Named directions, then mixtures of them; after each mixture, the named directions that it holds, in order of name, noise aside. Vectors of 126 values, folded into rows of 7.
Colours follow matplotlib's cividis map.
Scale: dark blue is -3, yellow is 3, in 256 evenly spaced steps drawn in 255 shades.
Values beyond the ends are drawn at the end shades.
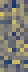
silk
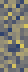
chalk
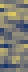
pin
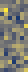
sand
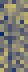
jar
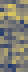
jar, pin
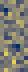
chalk, sand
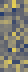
silk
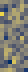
sand, silk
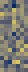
silk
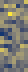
chalk, pin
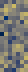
jar, sand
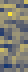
chalk, pin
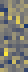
jar, sand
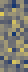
silk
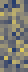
silk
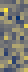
sand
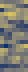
pin
